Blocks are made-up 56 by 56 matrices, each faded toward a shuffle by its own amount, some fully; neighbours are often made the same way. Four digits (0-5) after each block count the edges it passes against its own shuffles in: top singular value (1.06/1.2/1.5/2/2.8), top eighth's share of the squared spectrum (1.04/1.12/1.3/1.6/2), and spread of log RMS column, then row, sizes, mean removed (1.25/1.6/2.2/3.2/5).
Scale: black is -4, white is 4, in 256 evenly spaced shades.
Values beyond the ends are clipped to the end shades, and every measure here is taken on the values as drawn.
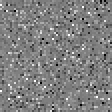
0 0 0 0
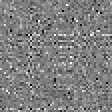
4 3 1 2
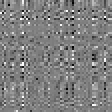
5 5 3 3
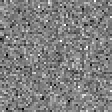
0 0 0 0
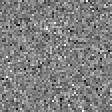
0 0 0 0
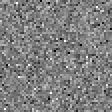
0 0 0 0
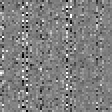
2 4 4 0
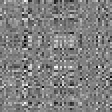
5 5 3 3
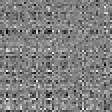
4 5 3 3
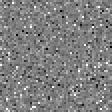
1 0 0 0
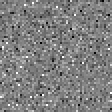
0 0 0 0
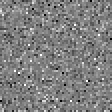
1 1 0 1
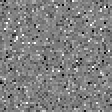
0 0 0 0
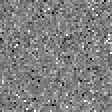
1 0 0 1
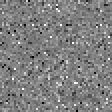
1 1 0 1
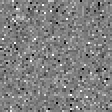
0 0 0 0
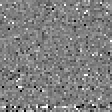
2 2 0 2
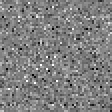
0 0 0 1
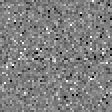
1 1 0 1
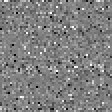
1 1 0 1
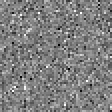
0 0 1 0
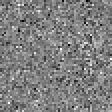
0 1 1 0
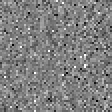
1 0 1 0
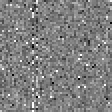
2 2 1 0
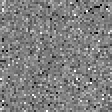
1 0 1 0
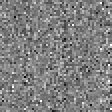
0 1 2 0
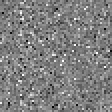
1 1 1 0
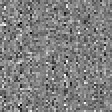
1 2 4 0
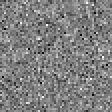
0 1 1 0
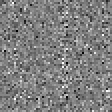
1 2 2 0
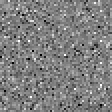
0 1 0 0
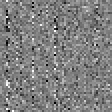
2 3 3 0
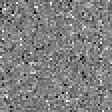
0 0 1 0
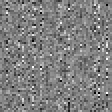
1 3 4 0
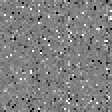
2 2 1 0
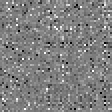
3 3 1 1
